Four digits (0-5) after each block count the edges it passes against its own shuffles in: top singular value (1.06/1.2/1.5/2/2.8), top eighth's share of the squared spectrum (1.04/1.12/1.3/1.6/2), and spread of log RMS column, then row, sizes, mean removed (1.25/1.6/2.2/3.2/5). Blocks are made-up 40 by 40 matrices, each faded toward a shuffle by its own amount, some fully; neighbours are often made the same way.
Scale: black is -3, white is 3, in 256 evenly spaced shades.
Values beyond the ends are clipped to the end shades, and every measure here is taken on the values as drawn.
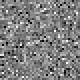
2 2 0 1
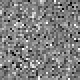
2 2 0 0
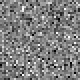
0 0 0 0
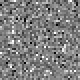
1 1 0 0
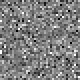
0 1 0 0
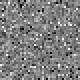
0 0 0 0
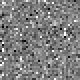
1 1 1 0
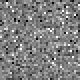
0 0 0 0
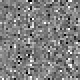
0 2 2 0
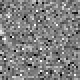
0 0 0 0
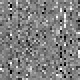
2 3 3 0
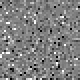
2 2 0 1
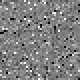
0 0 0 0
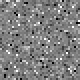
0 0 0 0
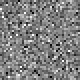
0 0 0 0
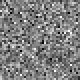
0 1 0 0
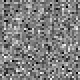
3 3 1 1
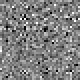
3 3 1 1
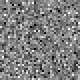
1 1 0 0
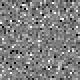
0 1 0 0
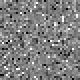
1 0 0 0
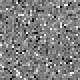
1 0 0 0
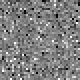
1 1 0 0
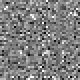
3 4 1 1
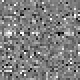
3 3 1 1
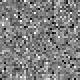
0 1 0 0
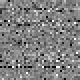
3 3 0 2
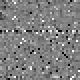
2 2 0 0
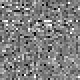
2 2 0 2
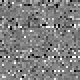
3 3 1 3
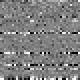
4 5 1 3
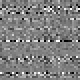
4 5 0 4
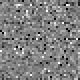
2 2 0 1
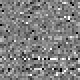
3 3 0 2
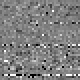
3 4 0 3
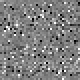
2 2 0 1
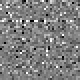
3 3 0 2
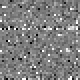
2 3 0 2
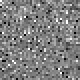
1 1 0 0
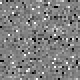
2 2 0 1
